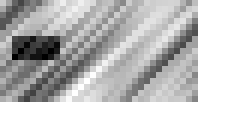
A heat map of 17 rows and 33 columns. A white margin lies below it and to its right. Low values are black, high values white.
In the middle left lies a patch that is lower than the rest. The middle left is the ninth with the lowest average. Streaks slant up to the right.
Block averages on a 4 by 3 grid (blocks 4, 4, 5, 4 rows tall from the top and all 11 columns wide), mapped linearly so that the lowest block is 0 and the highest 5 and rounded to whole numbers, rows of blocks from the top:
3 5 5 / 1 3 4 / 0 3 3 / 1 5 4
